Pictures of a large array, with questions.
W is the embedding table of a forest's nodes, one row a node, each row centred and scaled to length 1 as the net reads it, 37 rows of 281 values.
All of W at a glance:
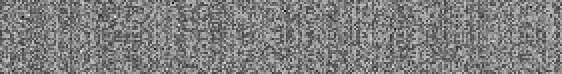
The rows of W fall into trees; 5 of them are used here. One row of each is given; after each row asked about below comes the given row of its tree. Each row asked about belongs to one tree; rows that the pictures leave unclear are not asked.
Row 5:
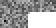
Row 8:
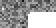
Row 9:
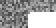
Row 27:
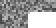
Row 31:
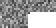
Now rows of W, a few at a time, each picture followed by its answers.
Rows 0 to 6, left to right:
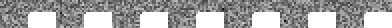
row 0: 27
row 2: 9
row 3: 27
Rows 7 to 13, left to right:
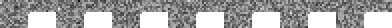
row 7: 8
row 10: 5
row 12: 31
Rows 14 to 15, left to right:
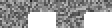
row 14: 5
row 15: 9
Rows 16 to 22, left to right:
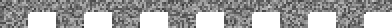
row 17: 27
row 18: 27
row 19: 9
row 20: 27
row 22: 31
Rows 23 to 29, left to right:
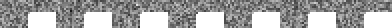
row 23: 5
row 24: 8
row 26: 9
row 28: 8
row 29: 27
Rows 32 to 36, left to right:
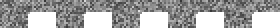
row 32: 5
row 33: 5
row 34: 27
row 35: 31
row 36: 9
